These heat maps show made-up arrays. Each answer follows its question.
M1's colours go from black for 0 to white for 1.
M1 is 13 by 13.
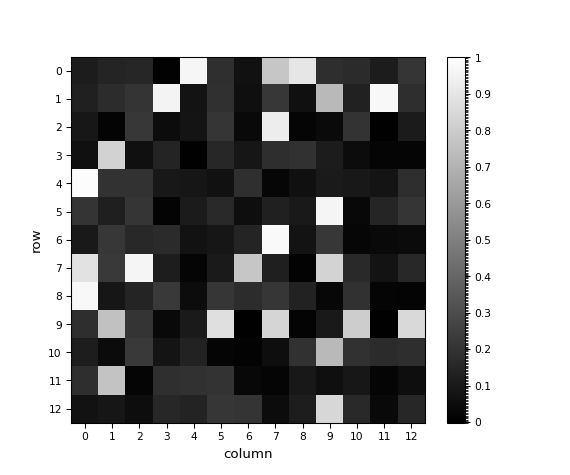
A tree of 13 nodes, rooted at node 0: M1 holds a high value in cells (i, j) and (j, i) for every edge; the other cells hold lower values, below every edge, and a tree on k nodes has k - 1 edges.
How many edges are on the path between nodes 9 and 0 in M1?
2
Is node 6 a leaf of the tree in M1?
yes
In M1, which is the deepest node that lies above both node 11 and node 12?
9
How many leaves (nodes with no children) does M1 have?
9
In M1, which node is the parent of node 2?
7
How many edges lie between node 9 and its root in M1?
2
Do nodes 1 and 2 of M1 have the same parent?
no
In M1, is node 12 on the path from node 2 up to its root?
no
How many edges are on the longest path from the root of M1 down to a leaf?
4
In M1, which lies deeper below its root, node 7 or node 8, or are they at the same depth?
the same depth
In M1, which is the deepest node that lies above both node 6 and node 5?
7
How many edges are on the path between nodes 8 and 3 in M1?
5
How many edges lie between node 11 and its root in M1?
4
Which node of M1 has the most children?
9
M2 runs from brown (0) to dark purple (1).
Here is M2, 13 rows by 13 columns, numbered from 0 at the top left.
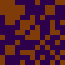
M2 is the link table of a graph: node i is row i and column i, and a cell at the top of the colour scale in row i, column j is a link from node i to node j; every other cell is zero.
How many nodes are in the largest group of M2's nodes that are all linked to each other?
5
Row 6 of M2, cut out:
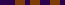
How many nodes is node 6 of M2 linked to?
7
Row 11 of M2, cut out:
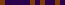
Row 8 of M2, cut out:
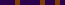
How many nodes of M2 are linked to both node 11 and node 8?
8
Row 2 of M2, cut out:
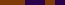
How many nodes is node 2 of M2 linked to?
6
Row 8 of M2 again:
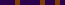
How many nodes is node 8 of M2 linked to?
10
